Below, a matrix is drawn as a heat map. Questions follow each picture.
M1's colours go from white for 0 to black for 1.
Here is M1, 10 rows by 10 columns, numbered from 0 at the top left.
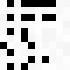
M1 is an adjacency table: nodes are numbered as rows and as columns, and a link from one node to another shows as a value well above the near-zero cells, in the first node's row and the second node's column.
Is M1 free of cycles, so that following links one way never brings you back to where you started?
no
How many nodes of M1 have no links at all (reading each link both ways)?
0
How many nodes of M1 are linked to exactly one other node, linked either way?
0
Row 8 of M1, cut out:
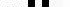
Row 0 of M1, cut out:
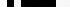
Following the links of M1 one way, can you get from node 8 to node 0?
yes
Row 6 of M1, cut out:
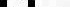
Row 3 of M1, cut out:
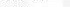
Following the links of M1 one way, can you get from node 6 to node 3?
yes
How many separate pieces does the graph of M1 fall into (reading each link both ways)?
1
